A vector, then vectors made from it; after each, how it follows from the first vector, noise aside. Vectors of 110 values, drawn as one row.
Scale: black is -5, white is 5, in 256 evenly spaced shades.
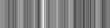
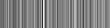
sign-scrambled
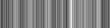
wrapped around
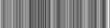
wrapped around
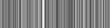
sign-scrambled
